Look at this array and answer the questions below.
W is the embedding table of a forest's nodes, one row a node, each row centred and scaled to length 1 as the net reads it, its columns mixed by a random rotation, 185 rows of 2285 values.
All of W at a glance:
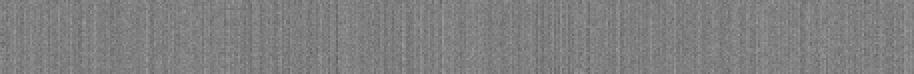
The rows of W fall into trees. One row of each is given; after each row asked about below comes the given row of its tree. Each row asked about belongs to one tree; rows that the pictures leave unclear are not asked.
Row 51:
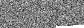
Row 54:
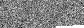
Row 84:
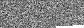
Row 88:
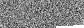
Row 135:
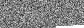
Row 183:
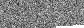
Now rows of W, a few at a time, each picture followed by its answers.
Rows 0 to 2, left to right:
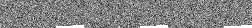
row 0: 51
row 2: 135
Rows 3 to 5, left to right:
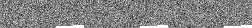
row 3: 135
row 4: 135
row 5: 135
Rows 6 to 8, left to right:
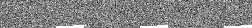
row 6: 84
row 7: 88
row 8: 51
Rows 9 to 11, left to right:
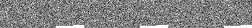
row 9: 135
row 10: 51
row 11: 51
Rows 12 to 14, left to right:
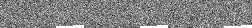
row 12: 183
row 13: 183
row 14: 54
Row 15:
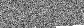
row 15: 183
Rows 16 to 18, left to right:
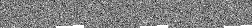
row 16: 84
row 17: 183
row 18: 51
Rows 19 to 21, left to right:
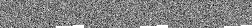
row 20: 54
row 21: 84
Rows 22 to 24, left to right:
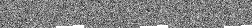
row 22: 54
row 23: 183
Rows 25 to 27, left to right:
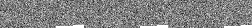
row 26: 88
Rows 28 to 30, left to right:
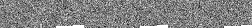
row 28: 54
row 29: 51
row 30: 88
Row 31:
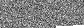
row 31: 51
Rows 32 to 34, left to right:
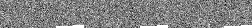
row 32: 51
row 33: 88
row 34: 54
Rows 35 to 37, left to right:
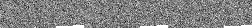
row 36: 183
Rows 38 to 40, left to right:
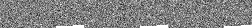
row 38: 54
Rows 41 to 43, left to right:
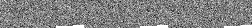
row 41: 51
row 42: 183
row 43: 51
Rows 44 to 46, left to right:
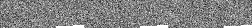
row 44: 84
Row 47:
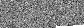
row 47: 51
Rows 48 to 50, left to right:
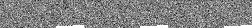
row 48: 54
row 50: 84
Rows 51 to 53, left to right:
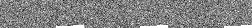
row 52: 183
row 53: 183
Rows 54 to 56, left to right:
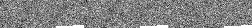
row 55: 54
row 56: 183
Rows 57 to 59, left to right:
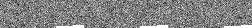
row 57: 183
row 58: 54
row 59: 183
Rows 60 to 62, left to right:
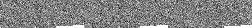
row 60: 183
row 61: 183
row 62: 88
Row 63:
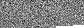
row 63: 84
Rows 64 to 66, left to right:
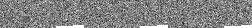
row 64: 54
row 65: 84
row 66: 88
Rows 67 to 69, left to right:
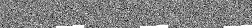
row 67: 54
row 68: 51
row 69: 51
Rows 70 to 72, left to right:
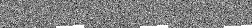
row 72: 51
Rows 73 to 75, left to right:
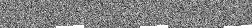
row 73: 88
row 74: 183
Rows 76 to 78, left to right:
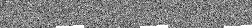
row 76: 135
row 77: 183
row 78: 51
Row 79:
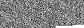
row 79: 51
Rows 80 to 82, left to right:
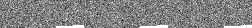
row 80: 54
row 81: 135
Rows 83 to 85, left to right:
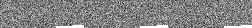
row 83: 183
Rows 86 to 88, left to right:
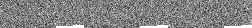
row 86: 183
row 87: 135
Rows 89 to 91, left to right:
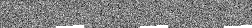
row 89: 84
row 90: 183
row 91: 51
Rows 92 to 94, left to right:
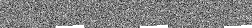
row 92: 51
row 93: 51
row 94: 84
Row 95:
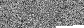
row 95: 54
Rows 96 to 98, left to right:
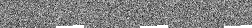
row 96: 183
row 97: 88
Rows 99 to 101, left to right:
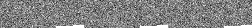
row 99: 84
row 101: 51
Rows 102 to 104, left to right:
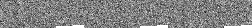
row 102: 183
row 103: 183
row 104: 88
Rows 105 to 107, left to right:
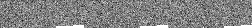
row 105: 84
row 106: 183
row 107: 183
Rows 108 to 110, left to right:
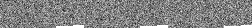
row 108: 183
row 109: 88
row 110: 51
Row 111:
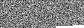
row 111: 84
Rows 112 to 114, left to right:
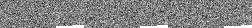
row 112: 183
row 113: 88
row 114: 84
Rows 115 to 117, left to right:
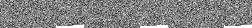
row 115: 51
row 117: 51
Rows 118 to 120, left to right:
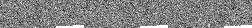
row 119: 135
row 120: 54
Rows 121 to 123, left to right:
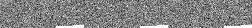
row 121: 51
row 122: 84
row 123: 51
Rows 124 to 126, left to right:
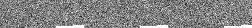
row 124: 54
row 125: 51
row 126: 183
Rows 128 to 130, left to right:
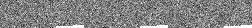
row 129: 54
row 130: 54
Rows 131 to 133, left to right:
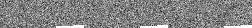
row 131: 135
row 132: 88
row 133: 54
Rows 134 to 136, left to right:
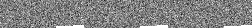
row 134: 88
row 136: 135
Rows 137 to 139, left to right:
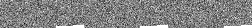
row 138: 51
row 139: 135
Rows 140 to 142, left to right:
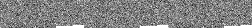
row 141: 51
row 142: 183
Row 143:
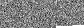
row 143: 51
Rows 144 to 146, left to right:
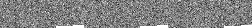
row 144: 88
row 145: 183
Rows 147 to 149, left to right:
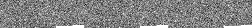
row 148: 183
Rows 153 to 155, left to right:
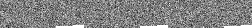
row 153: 51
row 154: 88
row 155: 183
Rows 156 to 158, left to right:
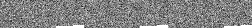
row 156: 84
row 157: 51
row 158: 183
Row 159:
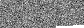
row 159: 51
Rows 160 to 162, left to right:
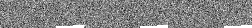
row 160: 51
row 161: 88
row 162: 135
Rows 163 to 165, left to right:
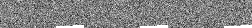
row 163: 183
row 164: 135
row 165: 183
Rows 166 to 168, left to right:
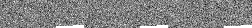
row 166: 135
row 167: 54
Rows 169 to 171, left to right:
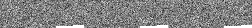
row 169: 54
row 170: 183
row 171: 51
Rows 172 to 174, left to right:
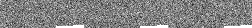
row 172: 51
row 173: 183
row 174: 183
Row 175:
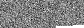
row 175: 51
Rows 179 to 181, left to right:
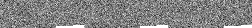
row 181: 51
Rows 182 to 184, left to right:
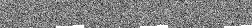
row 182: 51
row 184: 183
